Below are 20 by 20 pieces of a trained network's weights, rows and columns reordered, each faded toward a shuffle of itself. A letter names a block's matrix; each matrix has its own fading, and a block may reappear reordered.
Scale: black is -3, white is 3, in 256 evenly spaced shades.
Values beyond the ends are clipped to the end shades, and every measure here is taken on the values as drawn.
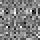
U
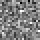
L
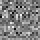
U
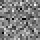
L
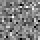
L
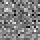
U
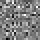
U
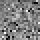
L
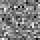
L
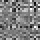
U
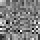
U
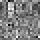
U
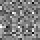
U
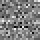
U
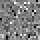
L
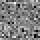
L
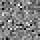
L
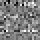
U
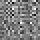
U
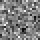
L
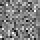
L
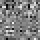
U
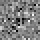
L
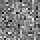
L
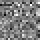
U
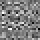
U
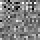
U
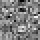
U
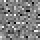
L
